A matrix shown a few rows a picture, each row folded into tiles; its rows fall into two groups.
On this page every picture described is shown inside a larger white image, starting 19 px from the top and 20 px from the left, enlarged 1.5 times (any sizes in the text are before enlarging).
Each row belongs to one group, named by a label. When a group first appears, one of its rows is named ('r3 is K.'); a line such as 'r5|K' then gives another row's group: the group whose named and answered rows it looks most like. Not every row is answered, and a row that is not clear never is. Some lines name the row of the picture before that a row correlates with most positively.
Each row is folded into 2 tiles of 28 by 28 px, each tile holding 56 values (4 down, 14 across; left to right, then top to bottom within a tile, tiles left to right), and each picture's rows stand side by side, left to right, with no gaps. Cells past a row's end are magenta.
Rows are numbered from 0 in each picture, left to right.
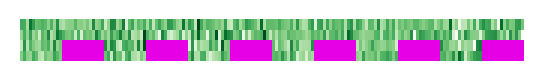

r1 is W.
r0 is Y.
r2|Y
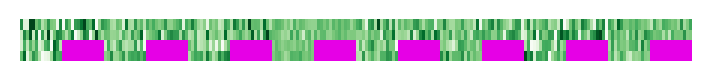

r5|Y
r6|Y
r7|Y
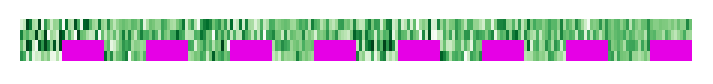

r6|Y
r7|W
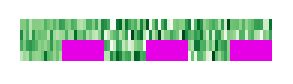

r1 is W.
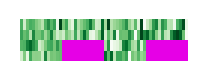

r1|Y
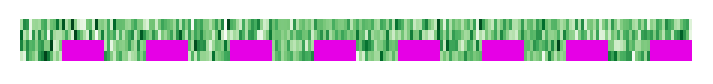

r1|Y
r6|W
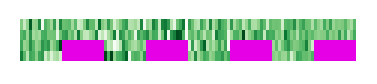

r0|W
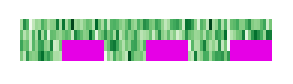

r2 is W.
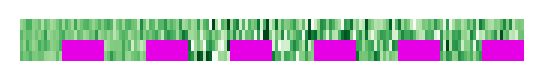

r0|W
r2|W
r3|Y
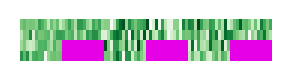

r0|Y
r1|W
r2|Y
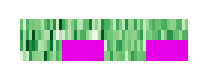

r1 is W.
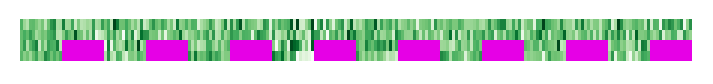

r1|Y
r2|Y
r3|W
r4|W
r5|Y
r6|W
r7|Y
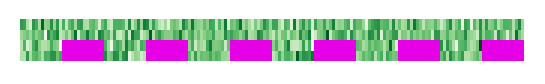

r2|Y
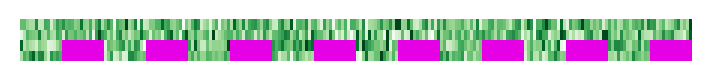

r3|W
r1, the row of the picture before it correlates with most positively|0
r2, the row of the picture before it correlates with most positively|5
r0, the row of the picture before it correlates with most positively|5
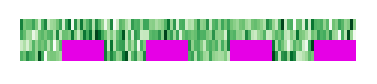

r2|W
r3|W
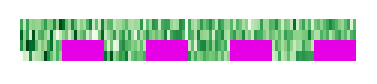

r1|Y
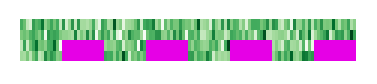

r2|W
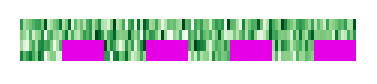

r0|W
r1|W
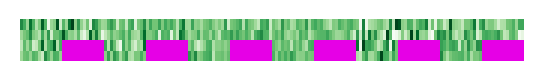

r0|Y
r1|W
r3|W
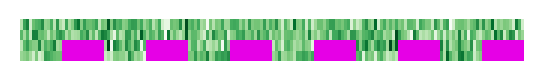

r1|Y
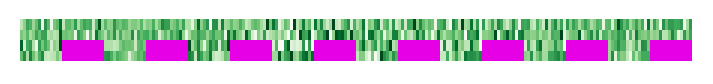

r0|W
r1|Y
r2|W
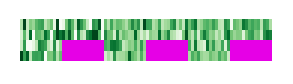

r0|Y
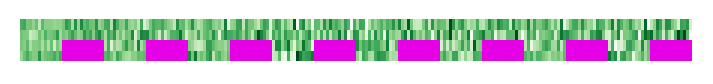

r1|Y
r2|Y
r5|Y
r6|Y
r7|Y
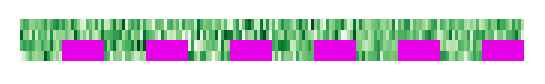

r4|Y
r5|Y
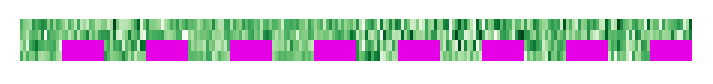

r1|W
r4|W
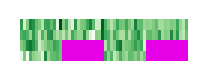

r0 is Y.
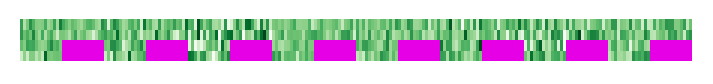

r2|Y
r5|W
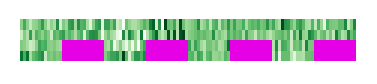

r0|Y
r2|W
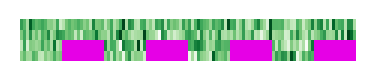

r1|W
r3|W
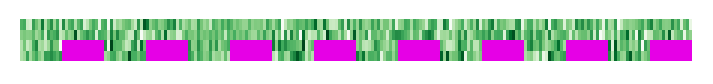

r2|W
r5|Y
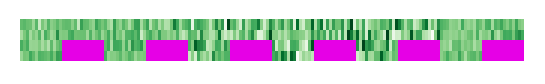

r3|W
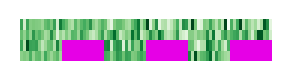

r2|Y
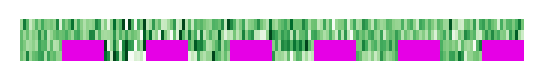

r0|Y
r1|W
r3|W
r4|W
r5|W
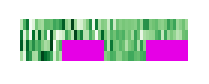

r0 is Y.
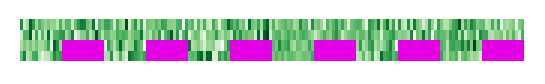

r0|Y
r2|W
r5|W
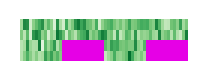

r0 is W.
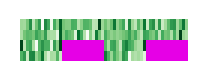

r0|W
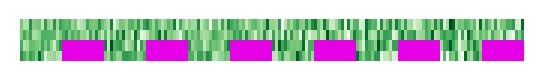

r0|W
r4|W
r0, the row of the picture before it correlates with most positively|1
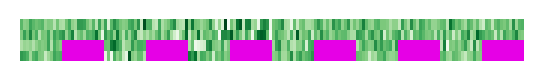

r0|Y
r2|Y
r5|Y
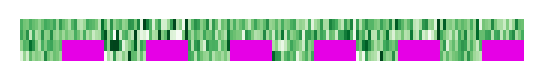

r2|W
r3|Y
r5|Y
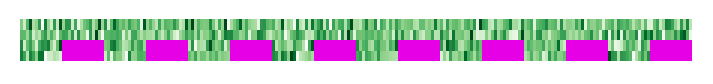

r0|W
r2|Y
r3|W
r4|W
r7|Y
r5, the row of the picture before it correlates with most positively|1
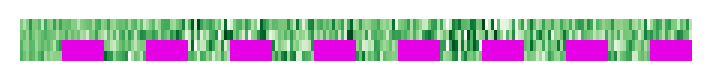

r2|Y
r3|W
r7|Y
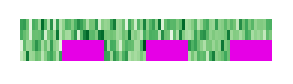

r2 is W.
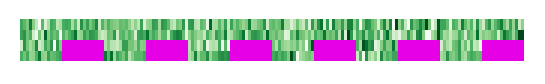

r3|W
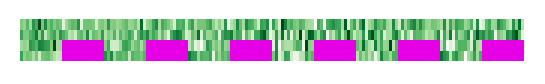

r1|Y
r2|Y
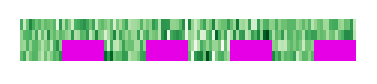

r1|Y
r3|Y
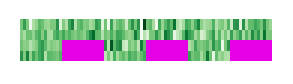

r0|Y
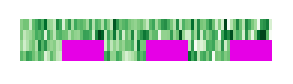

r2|Y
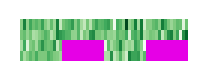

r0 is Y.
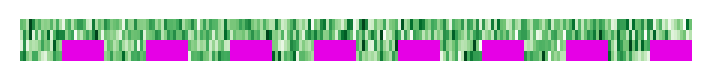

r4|W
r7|W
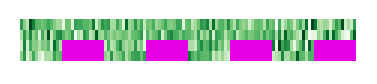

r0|Y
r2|W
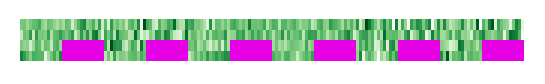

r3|Y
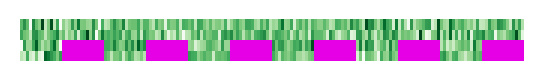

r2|Y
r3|W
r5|Y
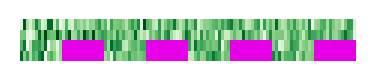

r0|Y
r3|Y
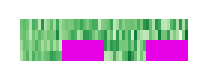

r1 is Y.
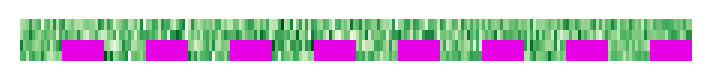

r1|Y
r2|Y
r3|W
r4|Y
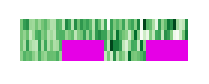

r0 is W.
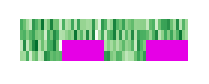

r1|Y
